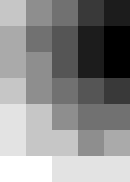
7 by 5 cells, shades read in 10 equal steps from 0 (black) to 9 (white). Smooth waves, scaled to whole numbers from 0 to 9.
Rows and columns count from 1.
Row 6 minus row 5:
0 0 2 1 2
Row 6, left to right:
8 7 7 5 6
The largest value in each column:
9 9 8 8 8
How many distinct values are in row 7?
2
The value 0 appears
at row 2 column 5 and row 3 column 5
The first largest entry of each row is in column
1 1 1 1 1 1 1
